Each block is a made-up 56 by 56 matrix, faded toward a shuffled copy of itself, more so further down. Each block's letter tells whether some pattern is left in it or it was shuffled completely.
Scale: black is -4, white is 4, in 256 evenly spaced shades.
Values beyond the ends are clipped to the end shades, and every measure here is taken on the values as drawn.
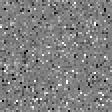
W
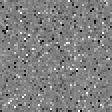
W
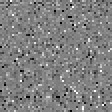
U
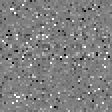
U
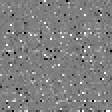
U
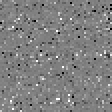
U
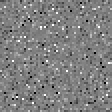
W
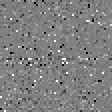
U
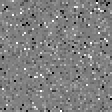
W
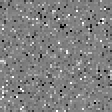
W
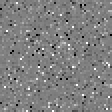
W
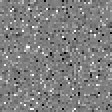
U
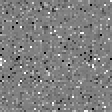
U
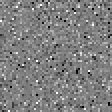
U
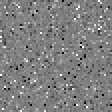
W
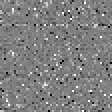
U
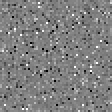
W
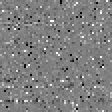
U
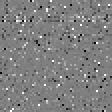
U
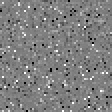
W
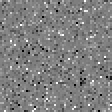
W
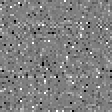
U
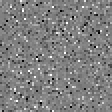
W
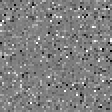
U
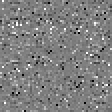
U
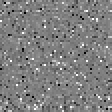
U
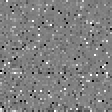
U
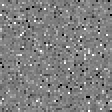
W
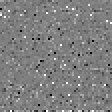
U
